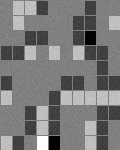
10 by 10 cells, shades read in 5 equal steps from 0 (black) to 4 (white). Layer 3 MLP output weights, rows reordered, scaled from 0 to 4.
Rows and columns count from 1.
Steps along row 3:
same down same up same down down up same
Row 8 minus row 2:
0 -1 -1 1 -1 0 1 1 -1 -2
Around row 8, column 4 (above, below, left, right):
2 3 1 1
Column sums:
20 20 19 22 16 20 19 18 15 20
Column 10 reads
2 3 2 2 2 1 3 1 2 2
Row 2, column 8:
1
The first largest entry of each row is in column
2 2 1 3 1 2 1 4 4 4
